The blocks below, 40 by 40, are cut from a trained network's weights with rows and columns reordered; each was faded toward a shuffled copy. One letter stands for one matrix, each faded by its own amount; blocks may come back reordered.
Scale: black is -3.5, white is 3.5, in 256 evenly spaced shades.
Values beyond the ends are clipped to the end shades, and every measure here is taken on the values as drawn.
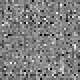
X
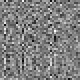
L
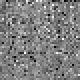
X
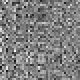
L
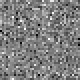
X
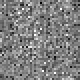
X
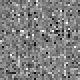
X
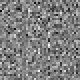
L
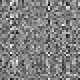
L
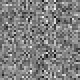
L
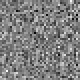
L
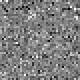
X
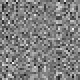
L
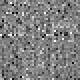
X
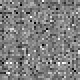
X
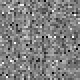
X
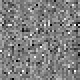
X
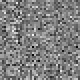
L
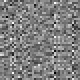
L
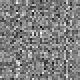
L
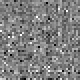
X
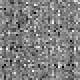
X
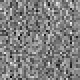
L
